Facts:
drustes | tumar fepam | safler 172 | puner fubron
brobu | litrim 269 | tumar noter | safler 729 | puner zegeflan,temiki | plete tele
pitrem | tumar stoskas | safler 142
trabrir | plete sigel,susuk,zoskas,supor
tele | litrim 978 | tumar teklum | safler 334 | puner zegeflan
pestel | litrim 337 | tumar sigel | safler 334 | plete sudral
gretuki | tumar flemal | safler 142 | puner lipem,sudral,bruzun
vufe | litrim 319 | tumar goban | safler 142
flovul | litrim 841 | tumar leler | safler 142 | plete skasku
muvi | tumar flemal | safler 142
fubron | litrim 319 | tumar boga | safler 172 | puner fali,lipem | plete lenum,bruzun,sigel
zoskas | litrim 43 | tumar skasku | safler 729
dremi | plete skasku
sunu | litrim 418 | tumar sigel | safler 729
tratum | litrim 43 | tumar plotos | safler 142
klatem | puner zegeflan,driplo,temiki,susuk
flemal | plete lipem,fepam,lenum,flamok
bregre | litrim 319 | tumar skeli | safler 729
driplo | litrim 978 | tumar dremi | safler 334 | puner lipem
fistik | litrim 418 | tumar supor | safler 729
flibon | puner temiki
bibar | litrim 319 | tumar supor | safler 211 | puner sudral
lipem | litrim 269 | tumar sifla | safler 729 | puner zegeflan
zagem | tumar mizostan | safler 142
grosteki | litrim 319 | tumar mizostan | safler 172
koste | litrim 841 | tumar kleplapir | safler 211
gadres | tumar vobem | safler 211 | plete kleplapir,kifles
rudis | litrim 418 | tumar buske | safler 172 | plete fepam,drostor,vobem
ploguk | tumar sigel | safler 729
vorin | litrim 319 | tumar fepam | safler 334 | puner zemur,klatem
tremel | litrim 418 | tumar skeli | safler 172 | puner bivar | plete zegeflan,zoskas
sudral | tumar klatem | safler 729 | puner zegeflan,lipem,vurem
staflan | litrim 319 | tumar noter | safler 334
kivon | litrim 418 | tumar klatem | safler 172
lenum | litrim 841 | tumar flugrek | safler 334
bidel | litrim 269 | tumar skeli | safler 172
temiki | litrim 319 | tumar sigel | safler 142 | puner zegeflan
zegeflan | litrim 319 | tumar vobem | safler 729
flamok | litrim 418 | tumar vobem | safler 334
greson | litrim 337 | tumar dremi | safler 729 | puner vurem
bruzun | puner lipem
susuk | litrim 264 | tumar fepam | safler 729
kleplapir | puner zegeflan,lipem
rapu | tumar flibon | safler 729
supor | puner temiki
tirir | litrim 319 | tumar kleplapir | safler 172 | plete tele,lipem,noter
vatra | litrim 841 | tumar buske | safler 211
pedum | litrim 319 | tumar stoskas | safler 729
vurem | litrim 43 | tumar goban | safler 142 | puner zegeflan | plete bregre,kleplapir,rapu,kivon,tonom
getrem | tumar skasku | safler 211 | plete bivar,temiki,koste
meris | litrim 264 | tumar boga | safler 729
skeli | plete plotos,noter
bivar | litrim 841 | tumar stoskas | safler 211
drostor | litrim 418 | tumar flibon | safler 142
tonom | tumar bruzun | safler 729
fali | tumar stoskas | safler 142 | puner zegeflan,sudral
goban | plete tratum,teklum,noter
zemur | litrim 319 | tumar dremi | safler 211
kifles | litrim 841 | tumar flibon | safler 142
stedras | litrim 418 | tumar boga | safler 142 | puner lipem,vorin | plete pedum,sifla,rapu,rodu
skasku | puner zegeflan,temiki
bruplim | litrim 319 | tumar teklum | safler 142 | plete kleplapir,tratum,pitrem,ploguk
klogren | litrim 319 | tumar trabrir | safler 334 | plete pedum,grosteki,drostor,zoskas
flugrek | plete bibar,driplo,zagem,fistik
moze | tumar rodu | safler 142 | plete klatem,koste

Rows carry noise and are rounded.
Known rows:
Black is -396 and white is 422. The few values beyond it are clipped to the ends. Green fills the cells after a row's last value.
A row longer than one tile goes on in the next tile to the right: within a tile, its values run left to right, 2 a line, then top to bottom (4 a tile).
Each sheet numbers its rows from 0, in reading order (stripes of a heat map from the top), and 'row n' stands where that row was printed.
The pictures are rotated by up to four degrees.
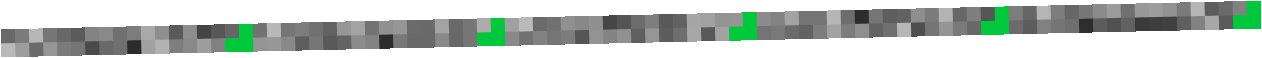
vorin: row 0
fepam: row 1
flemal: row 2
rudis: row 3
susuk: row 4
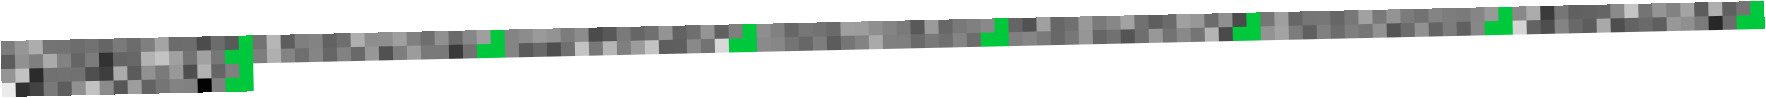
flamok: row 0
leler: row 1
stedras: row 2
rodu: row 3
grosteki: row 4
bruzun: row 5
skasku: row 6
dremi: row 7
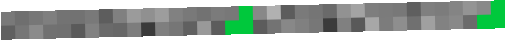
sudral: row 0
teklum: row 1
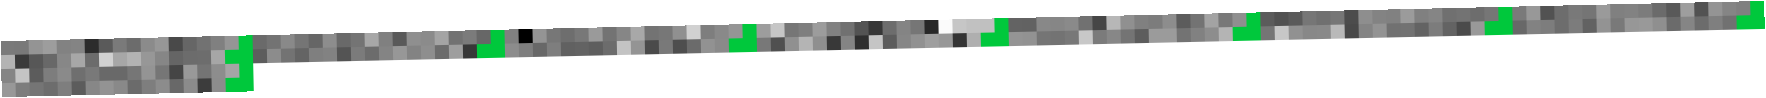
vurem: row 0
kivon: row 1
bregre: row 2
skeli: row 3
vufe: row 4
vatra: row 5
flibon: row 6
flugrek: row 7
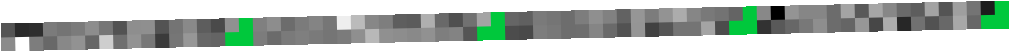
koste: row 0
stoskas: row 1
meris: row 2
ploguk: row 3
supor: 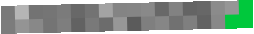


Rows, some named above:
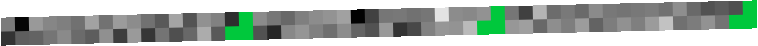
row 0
ploguk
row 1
brobu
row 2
staflan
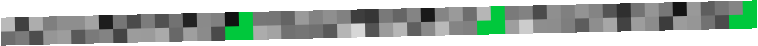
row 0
pestel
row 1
moze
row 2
getrem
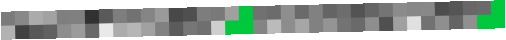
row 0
vurem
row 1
lenum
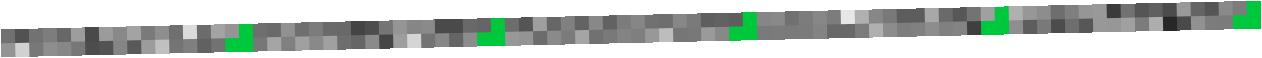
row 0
bidel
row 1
lenum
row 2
staflan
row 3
stoskas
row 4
trabrir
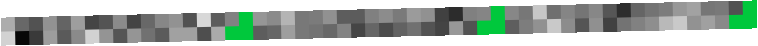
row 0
flovul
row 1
zoskas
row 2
tele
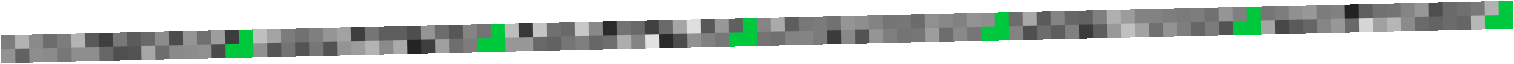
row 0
fubron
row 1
trabrir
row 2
tremel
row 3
teklum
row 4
kleplapir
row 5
vurem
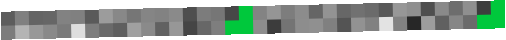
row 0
zemur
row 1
gadres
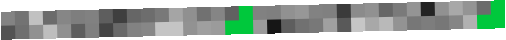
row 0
tele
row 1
bruplim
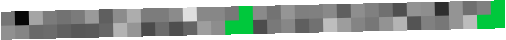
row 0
bregre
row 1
drostor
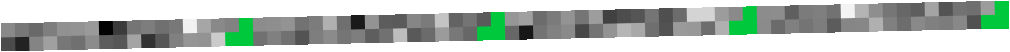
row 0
brobu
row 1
rudis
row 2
goban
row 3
stoskas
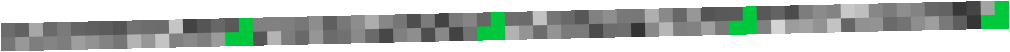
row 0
driplo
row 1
sigel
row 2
vorin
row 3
bivar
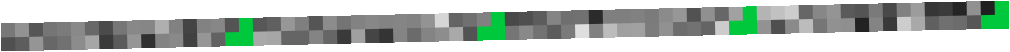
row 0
greson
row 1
drustes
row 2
kifles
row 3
klogren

